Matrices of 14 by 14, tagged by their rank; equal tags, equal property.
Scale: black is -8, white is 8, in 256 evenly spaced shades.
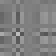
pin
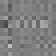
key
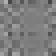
key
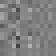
key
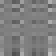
pin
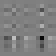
pin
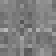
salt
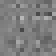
salt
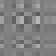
pin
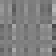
pin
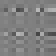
pin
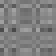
pin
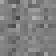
salt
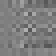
key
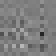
key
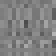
key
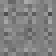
key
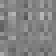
key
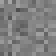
salt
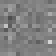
salt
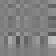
pin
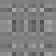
pin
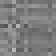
salt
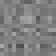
salt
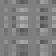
pin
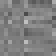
key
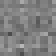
salt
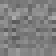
salt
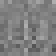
salt
